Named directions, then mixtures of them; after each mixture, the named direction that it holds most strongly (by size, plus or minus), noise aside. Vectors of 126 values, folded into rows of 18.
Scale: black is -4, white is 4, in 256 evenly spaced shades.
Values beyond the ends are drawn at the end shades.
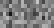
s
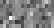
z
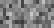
s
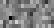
z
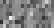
z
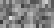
z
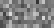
s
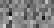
s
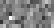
z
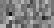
z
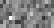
z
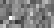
z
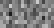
s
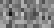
s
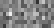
s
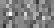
s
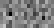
s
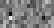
z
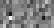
z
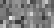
z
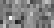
z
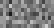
s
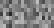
s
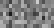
s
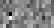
z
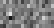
z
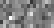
z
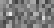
s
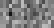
s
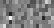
z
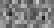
s
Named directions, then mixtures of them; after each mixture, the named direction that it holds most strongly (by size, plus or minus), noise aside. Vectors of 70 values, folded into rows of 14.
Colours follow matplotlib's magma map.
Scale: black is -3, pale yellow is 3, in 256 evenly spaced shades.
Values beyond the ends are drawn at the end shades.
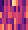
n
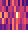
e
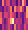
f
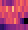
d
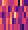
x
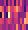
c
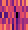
e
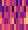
f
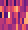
c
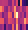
e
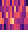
f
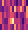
f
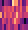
n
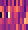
c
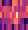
d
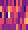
c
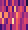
e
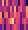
f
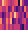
x
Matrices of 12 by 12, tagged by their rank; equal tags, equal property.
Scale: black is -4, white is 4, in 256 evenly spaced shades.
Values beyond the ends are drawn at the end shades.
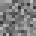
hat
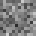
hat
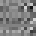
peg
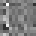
peg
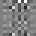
peg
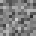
hat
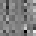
peg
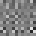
peg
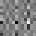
peg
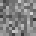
hat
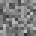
hat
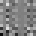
peg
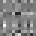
peg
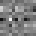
peg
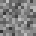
hat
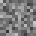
hat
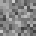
hat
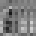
peg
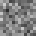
hat
